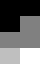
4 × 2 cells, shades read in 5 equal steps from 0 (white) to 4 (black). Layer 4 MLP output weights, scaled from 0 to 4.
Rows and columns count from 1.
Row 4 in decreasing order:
1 0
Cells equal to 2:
3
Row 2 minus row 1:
0 -2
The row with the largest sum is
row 1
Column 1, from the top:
4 4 2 1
